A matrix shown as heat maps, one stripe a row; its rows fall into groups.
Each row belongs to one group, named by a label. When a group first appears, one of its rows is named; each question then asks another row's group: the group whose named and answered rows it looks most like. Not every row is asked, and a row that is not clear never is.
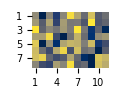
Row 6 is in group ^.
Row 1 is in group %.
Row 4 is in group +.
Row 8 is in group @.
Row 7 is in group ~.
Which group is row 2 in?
%
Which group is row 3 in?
^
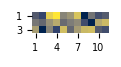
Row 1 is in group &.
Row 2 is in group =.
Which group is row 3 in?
%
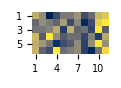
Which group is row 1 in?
~
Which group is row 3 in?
@
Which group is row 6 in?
=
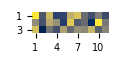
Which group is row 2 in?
@
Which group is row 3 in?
%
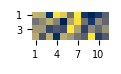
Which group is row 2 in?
+
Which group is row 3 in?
~
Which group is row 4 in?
%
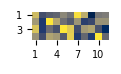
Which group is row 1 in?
^
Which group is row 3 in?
%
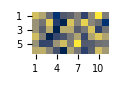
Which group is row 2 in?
+
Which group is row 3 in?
%
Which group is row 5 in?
^
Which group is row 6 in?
~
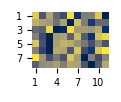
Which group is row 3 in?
+
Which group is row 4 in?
=
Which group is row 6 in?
=
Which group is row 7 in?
~
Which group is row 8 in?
=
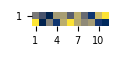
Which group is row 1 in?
=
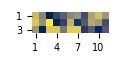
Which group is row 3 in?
&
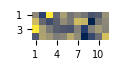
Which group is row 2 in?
^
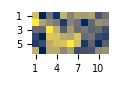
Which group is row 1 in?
%
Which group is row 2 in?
~
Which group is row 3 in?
&
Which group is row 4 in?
&
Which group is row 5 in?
&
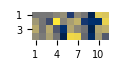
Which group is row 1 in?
=
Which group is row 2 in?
=
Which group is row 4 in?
+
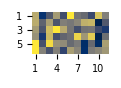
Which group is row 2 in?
%
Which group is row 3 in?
&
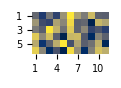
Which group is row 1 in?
%
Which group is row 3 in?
&
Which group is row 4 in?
+
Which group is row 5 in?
^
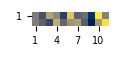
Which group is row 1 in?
@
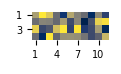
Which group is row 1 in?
+
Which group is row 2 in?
=
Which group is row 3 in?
^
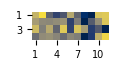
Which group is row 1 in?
~
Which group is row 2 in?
=
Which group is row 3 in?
^
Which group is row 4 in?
=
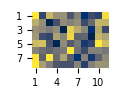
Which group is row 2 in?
~
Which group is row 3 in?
+
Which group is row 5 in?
~
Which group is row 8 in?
~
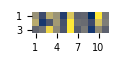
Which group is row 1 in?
@
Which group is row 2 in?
@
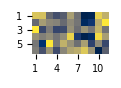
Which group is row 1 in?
~
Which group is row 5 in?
&
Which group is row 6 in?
%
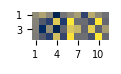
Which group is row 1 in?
~
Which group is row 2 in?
@
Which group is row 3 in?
%
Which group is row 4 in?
@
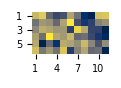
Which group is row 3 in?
^
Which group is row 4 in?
&
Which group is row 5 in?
%
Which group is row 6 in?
^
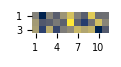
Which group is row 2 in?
@
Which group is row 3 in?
%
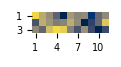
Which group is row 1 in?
+
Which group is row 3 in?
&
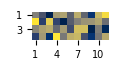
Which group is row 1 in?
=
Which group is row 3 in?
^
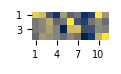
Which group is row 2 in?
@
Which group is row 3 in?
+
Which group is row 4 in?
=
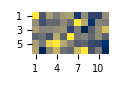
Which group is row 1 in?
&
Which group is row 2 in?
^
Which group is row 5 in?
&
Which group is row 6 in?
^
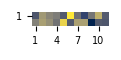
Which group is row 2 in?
^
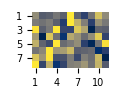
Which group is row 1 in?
@
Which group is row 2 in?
+
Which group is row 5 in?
=
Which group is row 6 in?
&
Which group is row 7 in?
+
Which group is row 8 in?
+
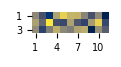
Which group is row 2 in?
+
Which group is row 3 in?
^
